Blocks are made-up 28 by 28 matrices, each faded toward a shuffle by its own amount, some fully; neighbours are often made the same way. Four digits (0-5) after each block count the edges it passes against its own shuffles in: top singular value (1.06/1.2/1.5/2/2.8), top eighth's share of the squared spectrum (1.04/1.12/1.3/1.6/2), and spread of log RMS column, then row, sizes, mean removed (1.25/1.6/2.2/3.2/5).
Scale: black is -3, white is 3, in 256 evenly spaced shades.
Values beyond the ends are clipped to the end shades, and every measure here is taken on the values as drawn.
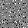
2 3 1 1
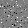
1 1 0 0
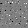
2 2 0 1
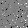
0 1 0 0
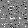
2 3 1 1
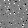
1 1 0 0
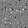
2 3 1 0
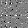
3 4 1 1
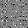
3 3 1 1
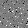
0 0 0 0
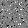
1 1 0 0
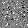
2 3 0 1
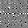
3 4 1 2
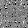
2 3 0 1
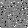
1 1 0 0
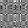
3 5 3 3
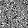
1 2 0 0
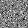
0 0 0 0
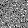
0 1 0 0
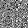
2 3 0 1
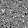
0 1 0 0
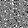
3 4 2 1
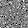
1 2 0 0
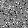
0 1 0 0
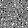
2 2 1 0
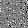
2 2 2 0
